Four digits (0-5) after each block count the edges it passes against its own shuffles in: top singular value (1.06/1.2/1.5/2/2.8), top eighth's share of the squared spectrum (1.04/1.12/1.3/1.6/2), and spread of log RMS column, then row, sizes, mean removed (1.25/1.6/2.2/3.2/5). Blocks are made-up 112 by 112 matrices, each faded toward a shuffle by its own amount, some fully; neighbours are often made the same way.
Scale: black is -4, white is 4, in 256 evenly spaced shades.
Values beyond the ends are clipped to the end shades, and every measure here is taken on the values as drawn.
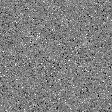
2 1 0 0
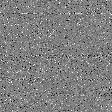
1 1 0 1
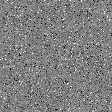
0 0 0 0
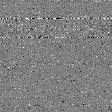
4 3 0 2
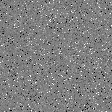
0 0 0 0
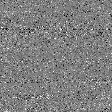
1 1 0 3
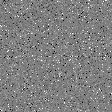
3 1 0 1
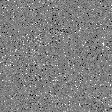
3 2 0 1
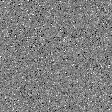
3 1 0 0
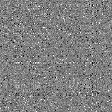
4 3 1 1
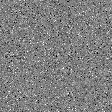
3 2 0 0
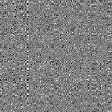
5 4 3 3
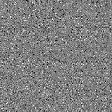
4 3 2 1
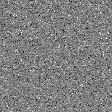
3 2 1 0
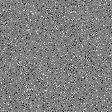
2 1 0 0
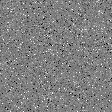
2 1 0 0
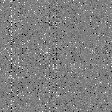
4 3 2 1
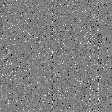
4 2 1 0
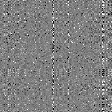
5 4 3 2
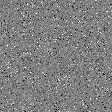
3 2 0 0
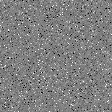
2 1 0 0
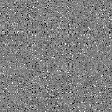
4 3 2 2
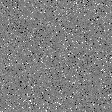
0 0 0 0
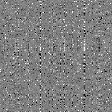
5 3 3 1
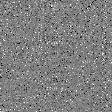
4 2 1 0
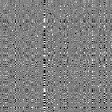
5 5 4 3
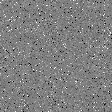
2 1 0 0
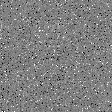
3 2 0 0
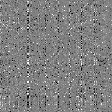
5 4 3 2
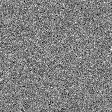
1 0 0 0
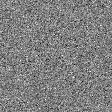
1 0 0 0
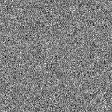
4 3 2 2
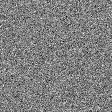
1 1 0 0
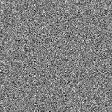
3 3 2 1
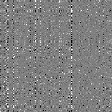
5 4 3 2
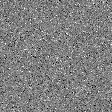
0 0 0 0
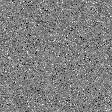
0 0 0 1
